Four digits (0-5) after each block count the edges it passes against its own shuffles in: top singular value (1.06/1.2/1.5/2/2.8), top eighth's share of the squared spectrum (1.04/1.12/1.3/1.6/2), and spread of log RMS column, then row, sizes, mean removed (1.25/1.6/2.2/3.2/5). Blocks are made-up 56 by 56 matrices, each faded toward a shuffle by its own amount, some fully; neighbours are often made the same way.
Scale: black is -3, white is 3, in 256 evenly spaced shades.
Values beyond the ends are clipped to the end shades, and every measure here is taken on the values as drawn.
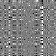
5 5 3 3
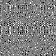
4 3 2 2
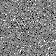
2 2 0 0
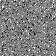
0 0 0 0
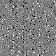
3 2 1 0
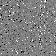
2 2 0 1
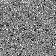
2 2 0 1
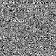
3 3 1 2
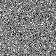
0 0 0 0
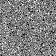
0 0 0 0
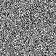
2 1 0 0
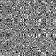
4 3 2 2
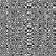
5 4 3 3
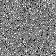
2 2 0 0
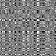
5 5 3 3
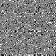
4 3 1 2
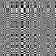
5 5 4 4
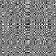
5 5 3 3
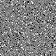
3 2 1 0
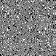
3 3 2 1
